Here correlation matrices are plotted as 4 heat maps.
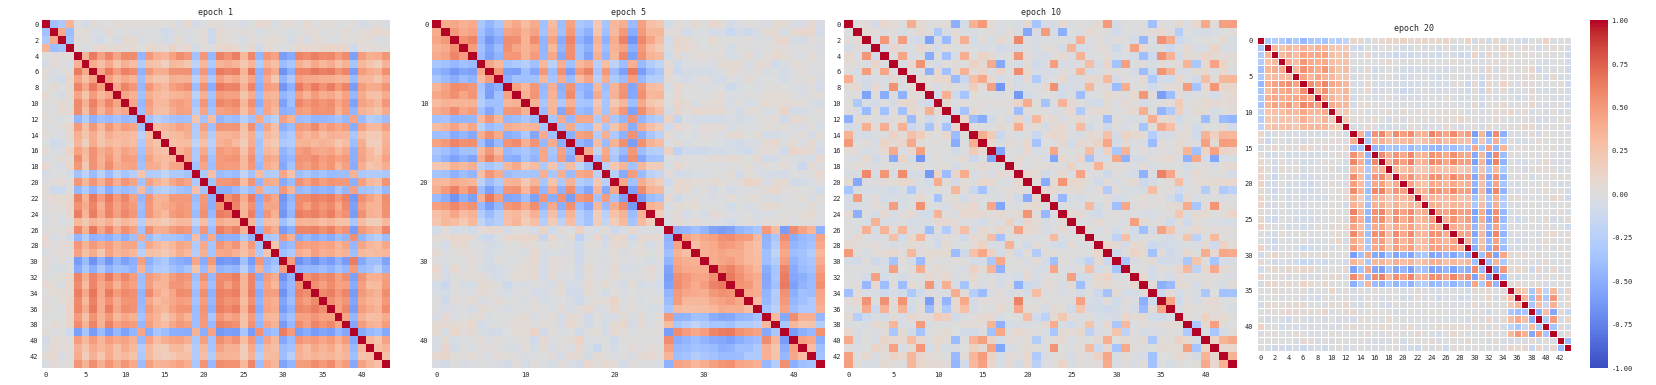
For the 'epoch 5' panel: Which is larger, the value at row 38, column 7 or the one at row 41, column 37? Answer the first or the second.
the second
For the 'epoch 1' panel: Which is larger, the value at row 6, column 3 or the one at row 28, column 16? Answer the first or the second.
the second
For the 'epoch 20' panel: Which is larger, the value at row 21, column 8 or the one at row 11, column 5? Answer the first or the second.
the second
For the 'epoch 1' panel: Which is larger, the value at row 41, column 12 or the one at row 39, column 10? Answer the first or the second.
the first
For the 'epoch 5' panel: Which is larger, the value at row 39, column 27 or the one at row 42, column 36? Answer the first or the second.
the first
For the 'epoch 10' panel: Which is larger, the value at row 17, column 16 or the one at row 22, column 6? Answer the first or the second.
the second
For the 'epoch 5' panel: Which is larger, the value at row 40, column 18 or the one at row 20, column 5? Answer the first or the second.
the first
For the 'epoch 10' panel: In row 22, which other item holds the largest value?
1
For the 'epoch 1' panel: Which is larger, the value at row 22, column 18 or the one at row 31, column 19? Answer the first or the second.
the first
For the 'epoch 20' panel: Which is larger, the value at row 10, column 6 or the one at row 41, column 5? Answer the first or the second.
the first
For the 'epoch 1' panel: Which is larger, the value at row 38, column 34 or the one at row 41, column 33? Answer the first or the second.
the first
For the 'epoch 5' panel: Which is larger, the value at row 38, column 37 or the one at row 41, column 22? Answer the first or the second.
the first
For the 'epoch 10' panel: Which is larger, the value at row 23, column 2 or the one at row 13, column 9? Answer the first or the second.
the first
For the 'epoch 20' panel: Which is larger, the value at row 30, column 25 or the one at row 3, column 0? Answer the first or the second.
the second
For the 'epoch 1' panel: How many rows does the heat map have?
44
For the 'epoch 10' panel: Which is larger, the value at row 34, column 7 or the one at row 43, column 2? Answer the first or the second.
the second
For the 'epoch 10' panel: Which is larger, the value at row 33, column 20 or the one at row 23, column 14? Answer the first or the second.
the second
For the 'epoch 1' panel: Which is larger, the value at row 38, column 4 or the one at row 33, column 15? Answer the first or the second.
the first
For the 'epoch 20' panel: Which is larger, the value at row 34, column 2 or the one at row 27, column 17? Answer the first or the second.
the second
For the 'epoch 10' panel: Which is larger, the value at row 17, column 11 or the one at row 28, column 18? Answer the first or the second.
the second
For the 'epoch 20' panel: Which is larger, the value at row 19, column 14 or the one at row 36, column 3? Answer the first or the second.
the first
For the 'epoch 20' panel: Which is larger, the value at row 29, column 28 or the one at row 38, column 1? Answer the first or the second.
the first
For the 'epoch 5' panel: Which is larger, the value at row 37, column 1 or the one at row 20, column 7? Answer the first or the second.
the first
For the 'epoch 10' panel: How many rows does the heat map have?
44
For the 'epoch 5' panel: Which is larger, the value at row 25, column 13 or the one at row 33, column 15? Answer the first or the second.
the first
